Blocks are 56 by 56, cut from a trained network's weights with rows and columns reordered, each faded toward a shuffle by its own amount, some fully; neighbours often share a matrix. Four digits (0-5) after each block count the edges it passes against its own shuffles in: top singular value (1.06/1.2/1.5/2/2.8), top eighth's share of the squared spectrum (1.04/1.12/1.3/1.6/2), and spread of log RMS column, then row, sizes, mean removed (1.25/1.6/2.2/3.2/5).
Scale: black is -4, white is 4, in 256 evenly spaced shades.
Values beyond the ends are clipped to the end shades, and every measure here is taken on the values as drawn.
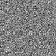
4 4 1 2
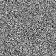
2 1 0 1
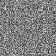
3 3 1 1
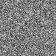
0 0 0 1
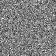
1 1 0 0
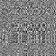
4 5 3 3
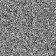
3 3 1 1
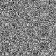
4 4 1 2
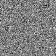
2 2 0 0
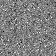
1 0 0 0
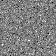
1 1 0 0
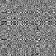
4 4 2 3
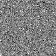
2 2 0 0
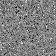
1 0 0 0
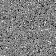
1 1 0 0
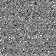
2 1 0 0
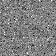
1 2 0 0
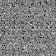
3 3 0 1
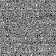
2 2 1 0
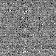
3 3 1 1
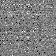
3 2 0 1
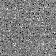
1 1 0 0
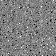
2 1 0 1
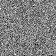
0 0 0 0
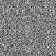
3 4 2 2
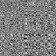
4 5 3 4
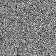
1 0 0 0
